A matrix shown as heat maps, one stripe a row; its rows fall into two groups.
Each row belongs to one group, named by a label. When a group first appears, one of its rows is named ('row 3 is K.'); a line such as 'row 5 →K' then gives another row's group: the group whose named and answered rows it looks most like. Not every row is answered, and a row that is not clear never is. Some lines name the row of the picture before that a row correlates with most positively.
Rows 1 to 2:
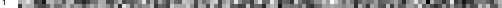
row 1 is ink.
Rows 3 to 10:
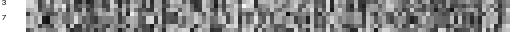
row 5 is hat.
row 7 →ink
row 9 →hat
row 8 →ink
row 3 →hat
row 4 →hat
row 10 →hat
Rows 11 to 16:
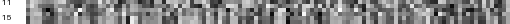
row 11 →hat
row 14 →ink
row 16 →ink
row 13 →ink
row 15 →ink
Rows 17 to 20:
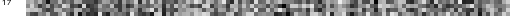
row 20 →hat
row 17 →ink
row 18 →hat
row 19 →ink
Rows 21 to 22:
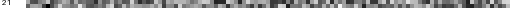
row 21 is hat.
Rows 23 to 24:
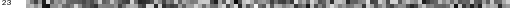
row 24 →ink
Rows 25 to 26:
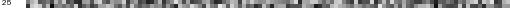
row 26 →ink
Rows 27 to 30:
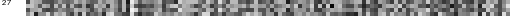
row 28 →hat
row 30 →hat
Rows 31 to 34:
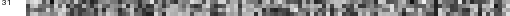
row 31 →ink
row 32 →hat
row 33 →hat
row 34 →hat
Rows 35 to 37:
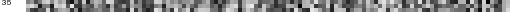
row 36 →hat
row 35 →hat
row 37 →hat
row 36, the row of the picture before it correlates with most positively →32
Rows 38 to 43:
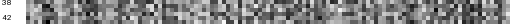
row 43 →ink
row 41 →hat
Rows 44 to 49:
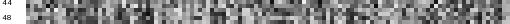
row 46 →hat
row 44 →ink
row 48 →hat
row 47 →hat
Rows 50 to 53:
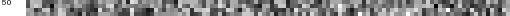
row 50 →ink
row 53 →hat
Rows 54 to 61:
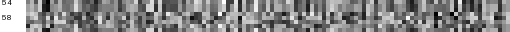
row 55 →ink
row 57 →hat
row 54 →ink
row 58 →hat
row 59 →hat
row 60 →ink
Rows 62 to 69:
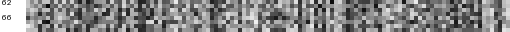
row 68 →hat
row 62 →hat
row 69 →hat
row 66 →hat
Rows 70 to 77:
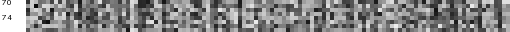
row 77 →ink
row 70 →hat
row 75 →ink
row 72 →ink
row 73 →hat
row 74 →hat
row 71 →hat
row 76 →hat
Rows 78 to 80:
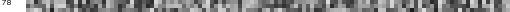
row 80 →ink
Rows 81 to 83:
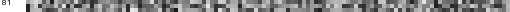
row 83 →ink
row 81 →ink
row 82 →hat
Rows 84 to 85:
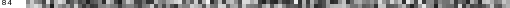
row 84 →hat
